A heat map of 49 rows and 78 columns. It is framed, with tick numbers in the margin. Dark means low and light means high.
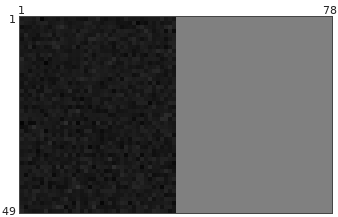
It is made of 1 by 2 panels. Panel 1,1: very low, fine-grained, faint in contrast. Panel 1,2: middling, flat.
